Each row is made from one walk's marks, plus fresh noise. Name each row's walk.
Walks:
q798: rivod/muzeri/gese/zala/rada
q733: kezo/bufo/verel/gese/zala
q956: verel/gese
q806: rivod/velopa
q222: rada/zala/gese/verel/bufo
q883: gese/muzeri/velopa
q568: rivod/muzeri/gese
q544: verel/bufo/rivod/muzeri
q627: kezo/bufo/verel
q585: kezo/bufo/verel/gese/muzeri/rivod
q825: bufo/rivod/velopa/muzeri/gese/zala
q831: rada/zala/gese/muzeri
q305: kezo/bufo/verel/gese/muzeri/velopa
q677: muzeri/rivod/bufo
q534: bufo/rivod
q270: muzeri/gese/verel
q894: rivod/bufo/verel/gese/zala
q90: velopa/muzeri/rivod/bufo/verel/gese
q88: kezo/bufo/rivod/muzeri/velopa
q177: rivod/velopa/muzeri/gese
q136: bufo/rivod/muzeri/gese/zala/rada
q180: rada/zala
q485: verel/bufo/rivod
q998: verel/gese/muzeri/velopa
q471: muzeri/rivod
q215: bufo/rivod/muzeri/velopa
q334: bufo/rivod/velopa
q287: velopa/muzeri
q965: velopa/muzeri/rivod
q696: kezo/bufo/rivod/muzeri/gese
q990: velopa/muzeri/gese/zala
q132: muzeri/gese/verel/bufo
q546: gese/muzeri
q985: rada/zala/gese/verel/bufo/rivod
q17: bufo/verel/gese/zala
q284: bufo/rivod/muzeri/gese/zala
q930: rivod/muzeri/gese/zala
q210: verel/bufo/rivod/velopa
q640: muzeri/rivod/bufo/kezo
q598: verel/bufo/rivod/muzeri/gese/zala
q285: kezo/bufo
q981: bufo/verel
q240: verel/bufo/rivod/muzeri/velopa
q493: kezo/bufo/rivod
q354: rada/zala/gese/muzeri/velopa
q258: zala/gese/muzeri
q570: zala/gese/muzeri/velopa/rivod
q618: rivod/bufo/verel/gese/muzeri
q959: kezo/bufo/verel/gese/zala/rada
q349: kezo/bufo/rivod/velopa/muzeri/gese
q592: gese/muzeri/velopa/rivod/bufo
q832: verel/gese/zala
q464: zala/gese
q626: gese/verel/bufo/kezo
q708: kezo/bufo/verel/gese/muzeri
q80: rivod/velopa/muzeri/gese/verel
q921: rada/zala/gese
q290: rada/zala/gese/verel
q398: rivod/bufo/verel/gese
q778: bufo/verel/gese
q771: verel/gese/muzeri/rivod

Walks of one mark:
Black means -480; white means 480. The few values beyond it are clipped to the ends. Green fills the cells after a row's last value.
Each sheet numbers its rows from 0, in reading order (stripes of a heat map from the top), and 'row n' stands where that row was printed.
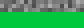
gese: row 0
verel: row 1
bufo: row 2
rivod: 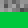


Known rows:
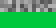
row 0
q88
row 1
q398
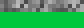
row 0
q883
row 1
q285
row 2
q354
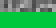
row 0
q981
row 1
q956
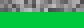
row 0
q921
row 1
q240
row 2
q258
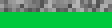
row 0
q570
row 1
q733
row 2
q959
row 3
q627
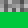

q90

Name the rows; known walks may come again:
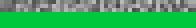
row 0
q626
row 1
q270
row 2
q598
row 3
q349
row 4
q240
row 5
q88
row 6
q334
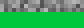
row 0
q177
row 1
q493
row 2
q570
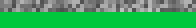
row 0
q285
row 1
q627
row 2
q354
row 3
q733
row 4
q398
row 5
q544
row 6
q990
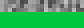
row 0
q568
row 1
q696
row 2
q215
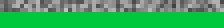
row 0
q883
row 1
q534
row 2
q132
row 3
q985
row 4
q80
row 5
q930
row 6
q981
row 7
q921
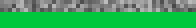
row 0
q959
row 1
q998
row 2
q546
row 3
q464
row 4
q825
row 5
q677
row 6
q806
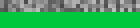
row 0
q290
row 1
q471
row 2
q287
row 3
q592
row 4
q90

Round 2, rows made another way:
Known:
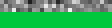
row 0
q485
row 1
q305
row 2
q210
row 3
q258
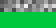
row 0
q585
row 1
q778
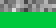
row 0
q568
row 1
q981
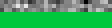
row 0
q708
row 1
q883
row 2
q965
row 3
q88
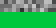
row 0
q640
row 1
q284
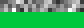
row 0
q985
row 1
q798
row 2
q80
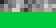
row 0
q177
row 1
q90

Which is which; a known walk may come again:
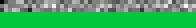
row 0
q88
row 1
q959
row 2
q534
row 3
q956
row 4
q285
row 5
q733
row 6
q618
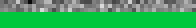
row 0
q258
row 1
q215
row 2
q180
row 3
q998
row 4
q831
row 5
q677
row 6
q287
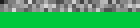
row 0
q806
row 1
q398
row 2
q921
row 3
q284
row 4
q17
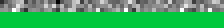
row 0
q80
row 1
q771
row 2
q349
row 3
q485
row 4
q222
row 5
q471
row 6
q270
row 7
q544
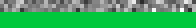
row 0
q798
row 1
q546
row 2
q640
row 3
q965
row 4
q136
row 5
q210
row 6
q985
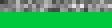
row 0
q883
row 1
q930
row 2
q708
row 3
q627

